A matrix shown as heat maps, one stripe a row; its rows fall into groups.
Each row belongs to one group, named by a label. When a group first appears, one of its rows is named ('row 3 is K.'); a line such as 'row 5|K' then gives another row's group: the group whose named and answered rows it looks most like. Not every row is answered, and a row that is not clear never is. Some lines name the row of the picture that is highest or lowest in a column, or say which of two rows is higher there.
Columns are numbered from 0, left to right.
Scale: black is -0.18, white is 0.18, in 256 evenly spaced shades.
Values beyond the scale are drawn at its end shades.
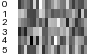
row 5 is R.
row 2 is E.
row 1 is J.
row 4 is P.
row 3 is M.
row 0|M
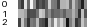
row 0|R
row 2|E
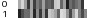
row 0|E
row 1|R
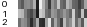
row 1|J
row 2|E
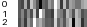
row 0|E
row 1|P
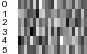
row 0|P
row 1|J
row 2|E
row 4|R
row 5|R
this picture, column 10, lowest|0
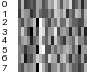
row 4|P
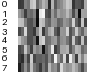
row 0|M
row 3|R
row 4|J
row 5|R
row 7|R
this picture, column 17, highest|6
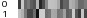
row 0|E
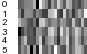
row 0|M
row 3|R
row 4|R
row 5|P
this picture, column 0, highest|2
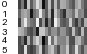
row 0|P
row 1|P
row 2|E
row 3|J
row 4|P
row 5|R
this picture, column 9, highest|3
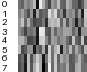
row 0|M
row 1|E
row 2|E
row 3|M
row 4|J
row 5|E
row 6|P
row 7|P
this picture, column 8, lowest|7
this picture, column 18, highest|4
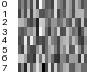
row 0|P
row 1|P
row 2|J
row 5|R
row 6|J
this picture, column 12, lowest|6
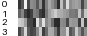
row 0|R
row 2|J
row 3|R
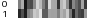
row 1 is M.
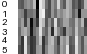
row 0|M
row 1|M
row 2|P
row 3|P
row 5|R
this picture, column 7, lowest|5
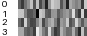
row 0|E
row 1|J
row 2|R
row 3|J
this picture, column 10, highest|3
